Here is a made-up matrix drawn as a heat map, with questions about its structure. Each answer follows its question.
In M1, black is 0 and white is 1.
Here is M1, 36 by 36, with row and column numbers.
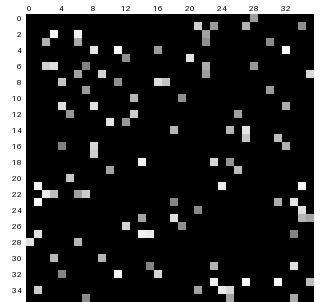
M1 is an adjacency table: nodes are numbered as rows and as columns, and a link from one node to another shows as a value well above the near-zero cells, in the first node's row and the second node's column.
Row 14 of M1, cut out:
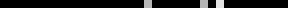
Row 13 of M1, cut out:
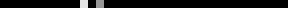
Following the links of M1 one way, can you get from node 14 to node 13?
no
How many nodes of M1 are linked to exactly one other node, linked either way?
3
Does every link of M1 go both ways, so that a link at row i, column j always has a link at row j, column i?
yes
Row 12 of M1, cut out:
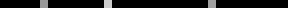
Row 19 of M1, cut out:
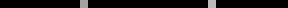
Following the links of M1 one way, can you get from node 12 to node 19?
yes
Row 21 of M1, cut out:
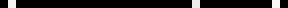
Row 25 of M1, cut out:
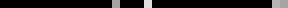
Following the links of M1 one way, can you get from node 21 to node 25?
yes
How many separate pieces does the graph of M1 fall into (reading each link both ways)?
4
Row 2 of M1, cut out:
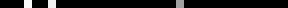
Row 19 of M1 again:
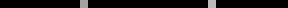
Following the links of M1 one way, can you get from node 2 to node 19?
no
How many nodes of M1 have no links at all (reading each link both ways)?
1
